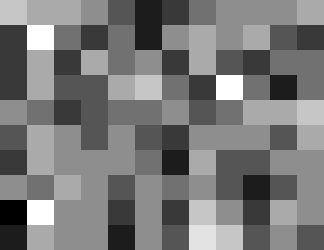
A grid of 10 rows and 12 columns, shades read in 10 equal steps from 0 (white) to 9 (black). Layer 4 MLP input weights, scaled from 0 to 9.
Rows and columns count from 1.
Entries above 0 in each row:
12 11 12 11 12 12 12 12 11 12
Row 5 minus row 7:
-3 2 3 2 1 0 -4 3 -1 -3 -1 -2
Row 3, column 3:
7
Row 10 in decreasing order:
8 8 6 6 6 4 4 4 4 3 2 1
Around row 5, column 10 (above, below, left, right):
5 4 5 3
